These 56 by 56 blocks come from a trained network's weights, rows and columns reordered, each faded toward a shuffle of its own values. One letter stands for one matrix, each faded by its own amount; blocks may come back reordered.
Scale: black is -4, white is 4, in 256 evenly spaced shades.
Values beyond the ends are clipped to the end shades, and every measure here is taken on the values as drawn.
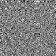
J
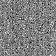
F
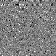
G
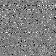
G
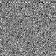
J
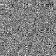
J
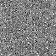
F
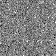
F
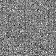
F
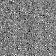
F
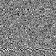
J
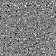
G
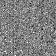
F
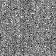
F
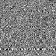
J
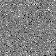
G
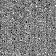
F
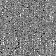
F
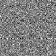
J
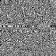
J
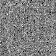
F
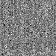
F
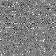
G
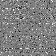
G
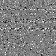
G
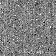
F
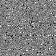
G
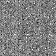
F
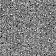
F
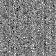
F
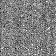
F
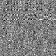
J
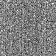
F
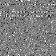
G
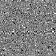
G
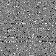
G
